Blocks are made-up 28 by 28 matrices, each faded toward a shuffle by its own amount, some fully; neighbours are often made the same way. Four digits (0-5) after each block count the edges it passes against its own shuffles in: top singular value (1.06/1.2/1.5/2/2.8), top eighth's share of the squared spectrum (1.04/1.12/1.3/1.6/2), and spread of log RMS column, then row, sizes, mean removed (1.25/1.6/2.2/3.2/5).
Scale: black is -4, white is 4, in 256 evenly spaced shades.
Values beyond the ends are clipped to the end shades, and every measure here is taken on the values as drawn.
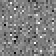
1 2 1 0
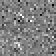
0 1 1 0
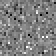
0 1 0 0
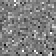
0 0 0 0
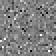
0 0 0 0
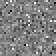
0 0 0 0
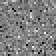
0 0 0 0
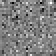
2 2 2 1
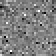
0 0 0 0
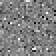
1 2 0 0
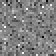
0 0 0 0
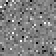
1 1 0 0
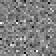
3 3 1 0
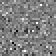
2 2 0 0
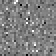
2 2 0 0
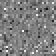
3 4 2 1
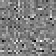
3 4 1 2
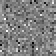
1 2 0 0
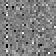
3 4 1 0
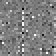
3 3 1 0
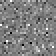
1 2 0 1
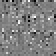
3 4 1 2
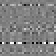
4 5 1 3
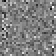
1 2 2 0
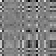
4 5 4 3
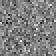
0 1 0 0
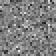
2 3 0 0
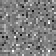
1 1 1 0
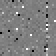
2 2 1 0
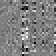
3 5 3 0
